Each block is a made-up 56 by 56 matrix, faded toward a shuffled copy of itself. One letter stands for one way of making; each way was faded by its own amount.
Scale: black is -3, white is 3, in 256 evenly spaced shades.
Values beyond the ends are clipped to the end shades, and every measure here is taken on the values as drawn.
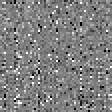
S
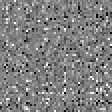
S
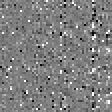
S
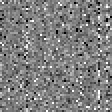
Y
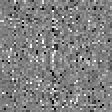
S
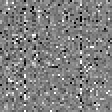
S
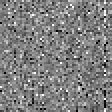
Y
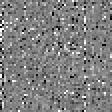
S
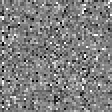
Y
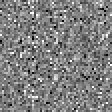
Y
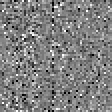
Y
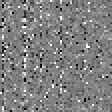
S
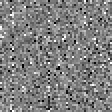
Y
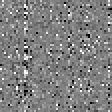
S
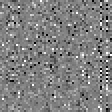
S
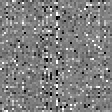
S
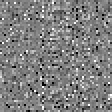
S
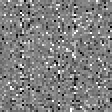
S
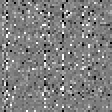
S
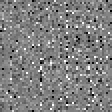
S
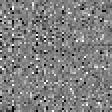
S
